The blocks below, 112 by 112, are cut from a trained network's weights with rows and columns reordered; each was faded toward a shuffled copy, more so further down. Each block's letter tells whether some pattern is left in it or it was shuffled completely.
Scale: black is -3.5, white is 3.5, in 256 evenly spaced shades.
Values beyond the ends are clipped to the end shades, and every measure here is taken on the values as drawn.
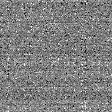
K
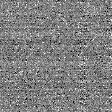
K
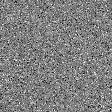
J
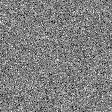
J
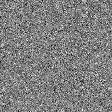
K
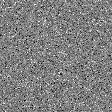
J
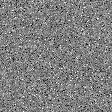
J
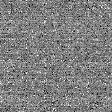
K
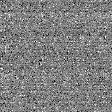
K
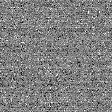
K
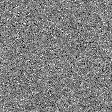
J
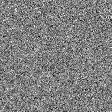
K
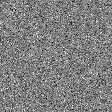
J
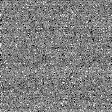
K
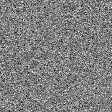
K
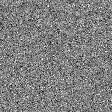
J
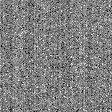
K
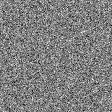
J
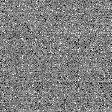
K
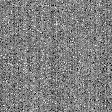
K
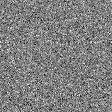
K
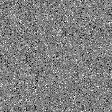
K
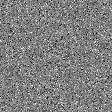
J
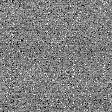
K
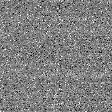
K
